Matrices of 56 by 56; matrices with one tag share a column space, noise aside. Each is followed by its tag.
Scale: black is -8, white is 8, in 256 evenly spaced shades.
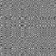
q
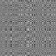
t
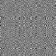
q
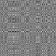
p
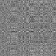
p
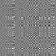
q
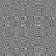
q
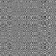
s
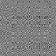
s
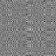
t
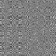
s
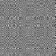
q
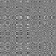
s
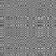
q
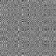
t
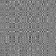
p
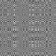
t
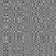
p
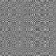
t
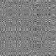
t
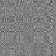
p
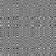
q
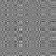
t
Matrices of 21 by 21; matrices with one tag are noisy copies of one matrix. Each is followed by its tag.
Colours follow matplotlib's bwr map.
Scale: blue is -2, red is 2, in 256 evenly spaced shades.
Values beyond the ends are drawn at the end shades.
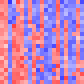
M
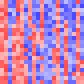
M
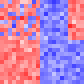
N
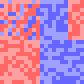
N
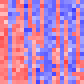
M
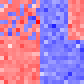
N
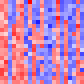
M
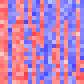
M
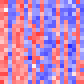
M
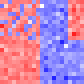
N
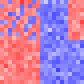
N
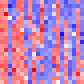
M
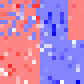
N
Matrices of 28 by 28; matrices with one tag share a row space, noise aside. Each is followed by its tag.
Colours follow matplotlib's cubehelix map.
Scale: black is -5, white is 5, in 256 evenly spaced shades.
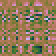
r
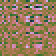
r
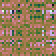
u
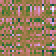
u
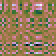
r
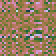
r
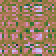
r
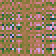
u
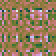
r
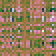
u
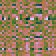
r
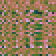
r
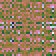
u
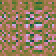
r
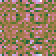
r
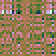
u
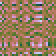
r
